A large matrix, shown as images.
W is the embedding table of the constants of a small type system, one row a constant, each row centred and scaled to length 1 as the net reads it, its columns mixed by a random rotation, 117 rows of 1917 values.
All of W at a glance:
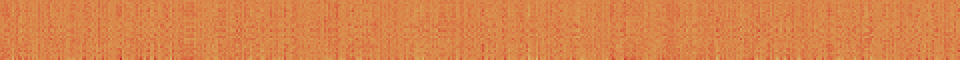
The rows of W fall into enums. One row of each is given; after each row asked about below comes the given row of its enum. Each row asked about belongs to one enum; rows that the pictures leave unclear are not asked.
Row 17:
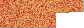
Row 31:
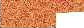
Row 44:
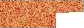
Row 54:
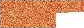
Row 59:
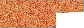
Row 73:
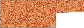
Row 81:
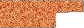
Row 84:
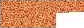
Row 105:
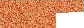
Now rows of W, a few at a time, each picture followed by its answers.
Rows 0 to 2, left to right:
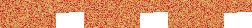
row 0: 44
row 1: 84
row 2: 81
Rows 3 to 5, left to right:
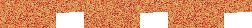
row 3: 73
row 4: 59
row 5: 73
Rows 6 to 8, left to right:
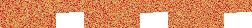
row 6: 44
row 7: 105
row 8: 54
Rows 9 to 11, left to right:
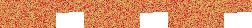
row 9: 31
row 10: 81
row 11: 17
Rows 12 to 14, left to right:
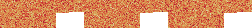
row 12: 31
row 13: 54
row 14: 44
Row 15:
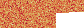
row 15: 105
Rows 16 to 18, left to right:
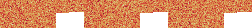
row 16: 105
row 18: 84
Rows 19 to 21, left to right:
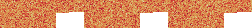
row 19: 31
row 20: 44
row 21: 17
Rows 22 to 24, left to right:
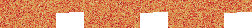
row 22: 17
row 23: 73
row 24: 31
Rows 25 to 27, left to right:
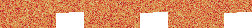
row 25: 44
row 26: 73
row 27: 54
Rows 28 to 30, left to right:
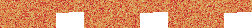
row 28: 31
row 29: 44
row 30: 17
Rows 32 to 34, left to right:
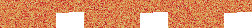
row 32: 31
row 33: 84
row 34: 105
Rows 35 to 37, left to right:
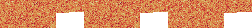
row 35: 73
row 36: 73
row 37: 81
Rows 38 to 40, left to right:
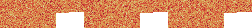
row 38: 54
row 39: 17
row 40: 81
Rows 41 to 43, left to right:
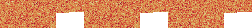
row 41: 73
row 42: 73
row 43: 84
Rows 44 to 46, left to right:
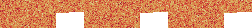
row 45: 73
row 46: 59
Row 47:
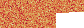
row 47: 105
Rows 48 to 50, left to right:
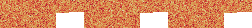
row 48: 59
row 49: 44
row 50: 59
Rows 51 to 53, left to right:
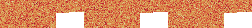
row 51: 73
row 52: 84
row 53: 54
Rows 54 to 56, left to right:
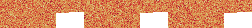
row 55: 59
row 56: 105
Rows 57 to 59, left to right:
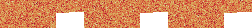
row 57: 73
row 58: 105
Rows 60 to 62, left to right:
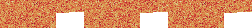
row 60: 73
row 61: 31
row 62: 73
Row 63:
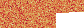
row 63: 105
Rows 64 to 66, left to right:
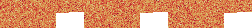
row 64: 81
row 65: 59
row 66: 105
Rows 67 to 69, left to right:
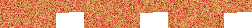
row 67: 84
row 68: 59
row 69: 44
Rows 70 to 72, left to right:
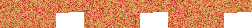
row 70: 81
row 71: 44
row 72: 17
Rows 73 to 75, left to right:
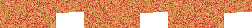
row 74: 105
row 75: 73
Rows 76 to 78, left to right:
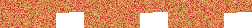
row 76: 84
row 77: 54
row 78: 81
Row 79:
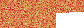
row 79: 84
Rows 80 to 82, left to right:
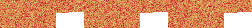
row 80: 31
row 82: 17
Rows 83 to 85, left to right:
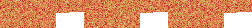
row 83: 81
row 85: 81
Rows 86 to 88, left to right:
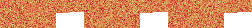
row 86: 105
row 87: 44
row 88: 17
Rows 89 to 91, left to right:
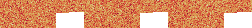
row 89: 105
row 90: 59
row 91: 17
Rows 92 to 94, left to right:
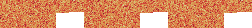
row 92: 59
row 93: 17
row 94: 59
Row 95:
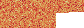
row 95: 81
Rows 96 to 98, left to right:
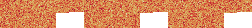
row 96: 17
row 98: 31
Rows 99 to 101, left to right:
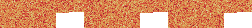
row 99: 31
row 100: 17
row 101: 44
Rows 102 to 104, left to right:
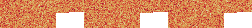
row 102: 17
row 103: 84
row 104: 44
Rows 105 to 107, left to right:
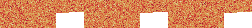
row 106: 81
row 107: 73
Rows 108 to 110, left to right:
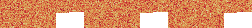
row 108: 84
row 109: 31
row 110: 44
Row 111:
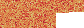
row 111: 31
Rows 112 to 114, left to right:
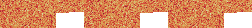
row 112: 44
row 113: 17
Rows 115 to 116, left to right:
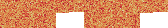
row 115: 31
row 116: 44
